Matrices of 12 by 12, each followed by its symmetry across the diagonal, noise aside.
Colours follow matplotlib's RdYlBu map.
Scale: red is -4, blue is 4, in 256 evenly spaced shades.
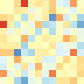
symmetric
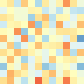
antisymmetric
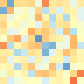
symmetric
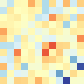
symmetric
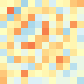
symmetric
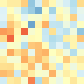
antisymmetric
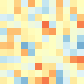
antisymmetric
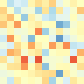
antisymmetric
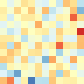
antisymmetric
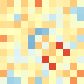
symmetric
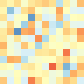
symmetric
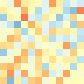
antisymmetric
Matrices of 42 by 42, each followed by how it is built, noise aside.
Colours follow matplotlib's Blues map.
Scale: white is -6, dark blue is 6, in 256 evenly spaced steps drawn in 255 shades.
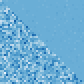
lower triangular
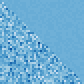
lower triangular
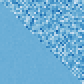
upper triangular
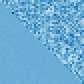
upper triangular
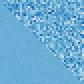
upper triangular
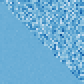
upper triangular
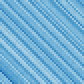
Toeplitz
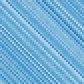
Toeplitz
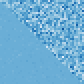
upper triangular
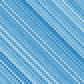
Toeplitz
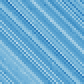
Toeplitz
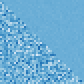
lower triangular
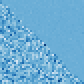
lower triangular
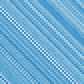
Toeplitz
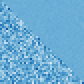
lower triangular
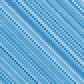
Toeplitz
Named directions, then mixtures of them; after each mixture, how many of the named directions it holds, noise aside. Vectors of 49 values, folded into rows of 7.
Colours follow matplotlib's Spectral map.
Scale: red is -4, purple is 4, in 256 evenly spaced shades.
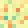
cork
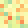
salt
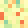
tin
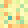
one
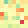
three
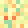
two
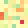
three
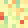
two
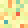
three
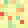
two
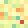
three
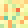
one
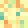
one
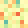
one
